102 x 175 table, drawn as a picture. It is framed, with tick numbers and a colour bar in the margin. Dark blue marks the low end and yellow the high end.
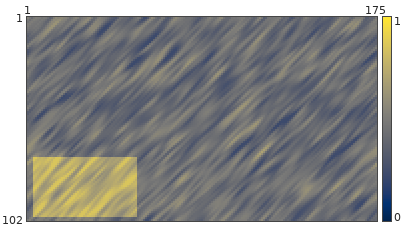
Odd patch: higher, in the bottom left. Mirror symmetry: none. Ninth with the highest average: bottom left. Histogram: skewed, a long tail of high values.
